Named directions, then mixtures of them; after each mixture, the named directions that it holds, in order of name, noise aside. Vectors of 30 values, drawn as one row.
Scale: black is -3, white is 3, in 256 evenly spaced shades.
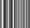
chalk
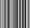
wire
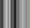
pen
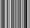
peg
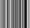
peg, wire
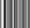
chalk, wire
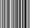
peg, wire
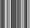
peg, pen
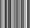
peg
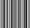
chalk, peg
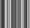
peg, pen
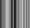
chalk, pen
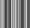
peg, pen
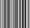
wire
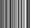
peg, wire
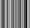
peg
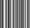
chalk, peg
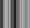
pen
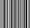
chalk, peg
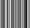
peg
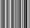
peg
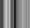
pen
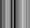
chalk, pen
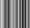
pen, wire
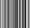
wire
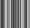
peg, pen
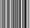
peg, wire
